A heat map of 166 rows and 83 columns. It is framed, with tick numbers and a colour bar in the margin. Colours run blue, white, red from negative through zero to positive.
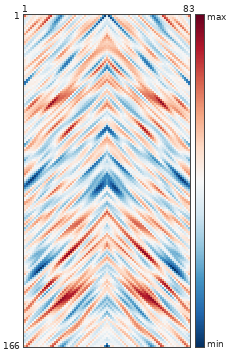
Seam: none. Ninth with the lowest average: centre. Average level on the scale: 50%. Mirror symmetry: left to right. Histogram: bell-shaped.
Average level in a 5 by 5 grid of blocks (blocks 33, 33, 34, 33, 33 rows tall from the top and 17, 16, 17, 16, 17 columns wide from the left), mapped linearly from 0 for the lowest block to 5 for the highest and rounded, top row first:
3 3 3 3 3 / 4 4 3 4 4 / 2 2 0 2 2 / 2 5 4 5 2 / 4 4 2 4 4
